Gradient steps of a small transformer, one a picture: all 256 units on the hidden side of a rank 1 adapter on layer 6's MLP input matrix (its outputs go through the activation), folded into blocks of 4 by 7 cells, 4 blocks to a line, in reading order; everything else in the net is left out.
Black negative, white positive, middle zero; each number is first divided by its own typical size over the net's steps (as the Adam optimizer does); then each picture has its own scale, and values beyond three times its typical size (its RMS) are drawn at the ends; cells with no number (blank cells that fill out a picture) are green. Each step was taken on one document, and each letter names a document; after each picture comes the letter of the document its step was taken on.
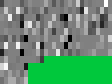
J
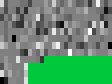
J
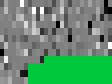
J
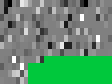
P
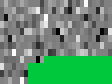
P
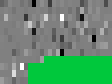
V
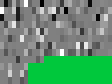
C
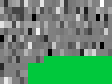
P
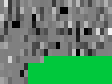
C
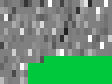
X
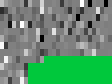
X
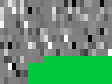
P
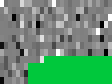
J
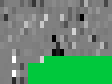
V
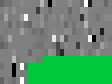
X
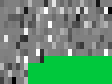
J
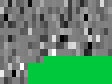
P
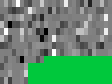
C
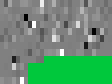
X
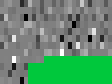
X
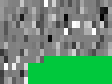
J
